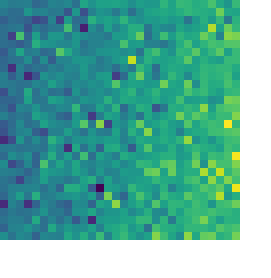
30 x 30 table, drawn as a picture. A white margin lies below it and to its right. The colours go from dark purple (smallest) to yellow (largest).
Stripes: none. Average level on the scale: 50%. Grain: fine. Odd rows or columns: none. Slope: up to the right. Histogram: bell-shaped.
